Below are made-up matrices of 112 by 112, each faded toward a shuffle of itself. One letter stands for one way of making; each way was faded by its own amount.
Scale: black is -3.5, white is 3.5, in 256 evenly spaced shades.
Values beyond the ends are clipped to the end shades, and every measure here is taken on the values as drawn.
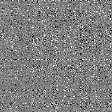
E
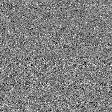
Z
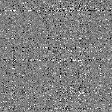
E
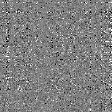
E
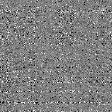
E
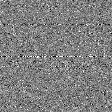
Z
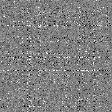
E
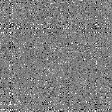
E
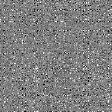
E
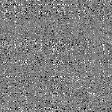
E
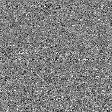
Z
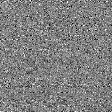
Z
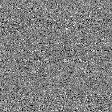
Z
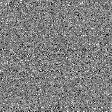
Z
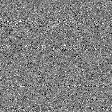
Z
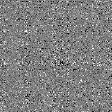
E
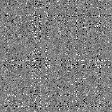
E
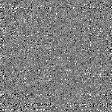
E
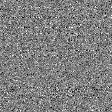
Z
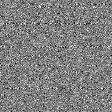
Z
